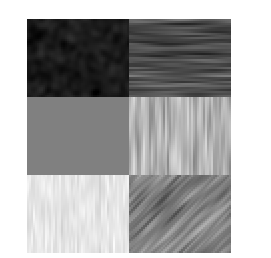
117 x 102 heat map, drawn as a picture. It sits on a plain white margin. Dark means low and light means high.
It is made of 3 by 2 panels. Panel 1,1: very low, blotchy, faint in contrast. Panel 1,2: low, streaked across. Panel 2,1: middling, flat. Panel 2,2: high, streaked downward. Panel 3,1: very high, streaked downward, faint in contrast. Panel 3,2: middling, slanting up to the right.
